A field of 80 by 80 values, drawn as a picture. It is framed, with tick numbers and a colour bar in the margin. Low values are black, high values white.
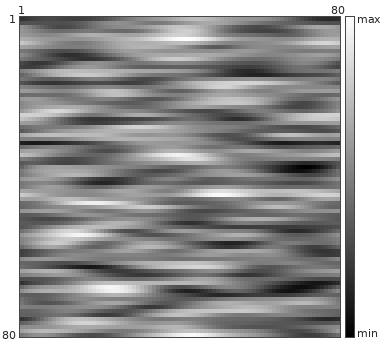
The grain runs across in streaks. The halves do not mirror each other. The values follow a bell shape.
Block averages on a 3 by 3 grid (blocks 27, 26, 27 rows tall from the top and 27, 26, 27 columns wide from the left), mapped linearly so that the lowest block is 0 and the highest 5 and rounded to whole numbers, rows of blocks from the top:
353 / 441 / 440
